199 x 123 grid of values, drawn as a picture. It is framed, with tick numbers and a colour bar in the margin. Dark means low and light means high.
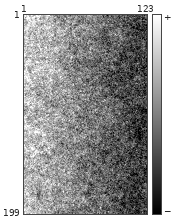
Odd rows or columns: none. Average level on the scale: 50%. Ninth with the highest average: top left. Stripes: none. Slope: up to the left.
